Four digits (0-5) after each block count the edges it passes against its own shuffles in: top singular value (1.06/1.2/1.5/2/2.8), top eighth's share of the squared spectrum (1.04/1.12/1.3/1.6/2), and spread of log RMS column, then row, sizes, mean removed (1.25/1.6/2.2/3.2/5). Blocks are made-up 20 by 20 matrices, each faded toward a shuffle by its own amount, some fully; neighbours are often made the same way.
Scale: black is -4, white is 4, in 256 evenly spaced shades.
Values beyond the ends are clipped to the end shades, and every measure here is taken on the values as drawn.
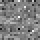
2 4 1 1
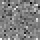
0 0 0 0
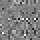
3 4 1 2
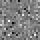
0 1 0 0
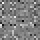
3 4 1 1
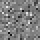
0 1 0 0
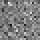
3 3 1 0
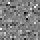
0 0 0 0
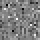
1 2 0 0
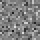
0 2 0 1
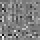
3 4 1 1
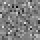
1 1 0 0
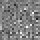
3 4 0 1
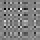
4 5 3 3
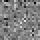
3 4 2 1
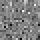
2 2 0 0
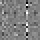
3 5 1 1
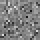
2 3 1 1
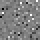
0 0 0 0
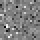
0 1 1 0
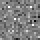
0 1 0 1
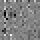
3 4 2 0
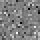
0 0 0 0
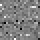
0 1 0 1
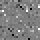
0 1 0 1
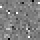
1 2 0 0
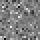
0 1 0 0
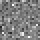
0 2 0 1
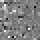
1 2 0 0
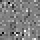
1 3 0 1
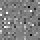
1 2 1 0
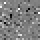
1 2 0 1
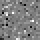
0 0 0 0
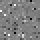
0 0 0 0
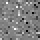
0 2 0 0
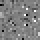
1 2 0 0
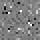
1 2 0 1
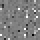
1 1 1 0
